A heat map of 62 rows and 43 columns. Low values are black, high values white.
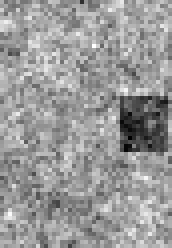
Grain: blotchy. Stripes: none. Average level on the scale: 60%. Odd patch: lower, in the middle right. Ninth with the lowest average: middle right.
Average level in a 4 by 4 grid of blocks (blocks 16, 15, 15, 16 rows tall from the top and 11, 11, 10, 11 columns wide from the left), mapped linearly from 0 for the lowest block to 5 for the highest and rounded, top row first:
4444 / 4420 / 3420 / 3235
